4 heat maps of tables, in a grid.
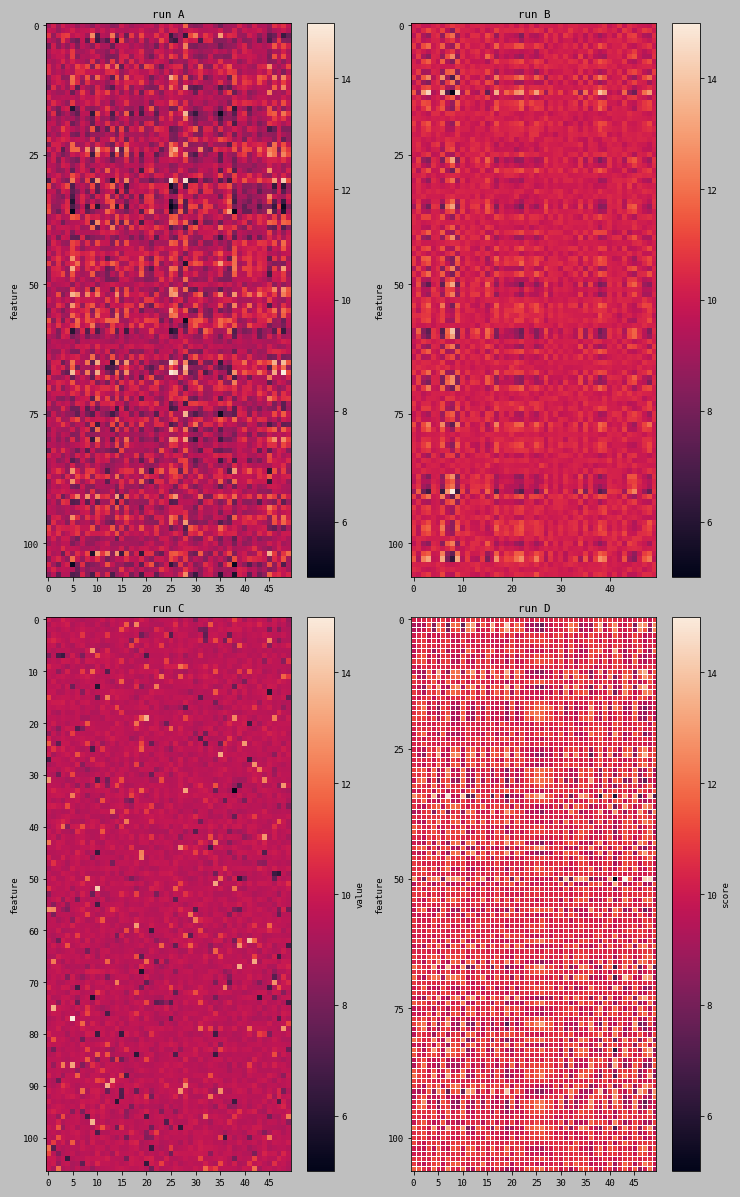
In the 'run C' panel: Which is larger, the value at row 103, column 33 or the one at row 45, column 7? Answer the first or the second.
the second
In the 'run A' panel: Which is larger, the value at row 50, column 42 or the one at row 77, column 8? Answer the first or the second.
the first
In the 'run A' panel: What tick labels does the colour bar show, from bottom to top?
6, 8, 10, 12, 14
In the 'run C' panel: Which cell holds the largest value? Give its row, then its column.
77, 5
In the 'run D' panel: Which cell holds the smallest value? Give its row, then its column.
50, 41
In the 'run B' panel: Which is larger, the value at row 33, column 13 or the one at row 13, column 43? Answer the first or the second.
the second
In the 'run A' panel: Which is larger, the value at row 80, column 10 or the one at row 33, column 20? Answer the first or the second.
the first
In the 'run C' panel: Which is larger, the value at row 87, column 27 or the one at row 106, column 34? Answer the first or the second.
the second
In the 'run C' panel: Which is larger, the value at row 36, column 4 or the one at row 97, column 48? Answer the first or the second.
the first
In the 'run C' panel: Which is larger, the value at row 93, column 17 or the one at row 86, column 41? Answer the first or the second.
the second
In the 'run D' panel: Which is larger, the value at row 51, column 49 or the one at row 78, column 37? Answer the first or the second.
the first
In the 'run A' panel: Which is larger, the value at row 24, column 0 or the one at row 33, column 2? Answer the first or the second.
the first
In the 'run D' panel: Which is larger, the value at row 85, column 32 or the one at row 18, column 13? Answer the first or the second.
the first
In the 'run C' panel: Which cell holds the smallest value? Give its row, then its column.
33, 38
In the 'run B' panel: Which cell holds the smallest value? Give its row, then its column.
13, 8
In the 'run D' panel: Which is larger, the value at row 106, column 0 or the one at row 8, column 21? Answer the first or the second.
the first
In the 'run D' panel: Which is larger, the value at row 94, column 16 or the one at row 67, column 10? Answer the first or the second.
the second
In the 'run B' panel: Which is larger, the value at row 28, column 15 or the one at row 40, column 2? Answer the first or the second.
the second
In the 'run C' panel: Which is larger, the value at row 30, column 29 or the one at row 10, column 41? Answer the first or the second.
the second
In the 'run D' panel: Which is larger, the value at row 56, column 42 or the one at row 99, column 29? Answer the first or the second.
the first
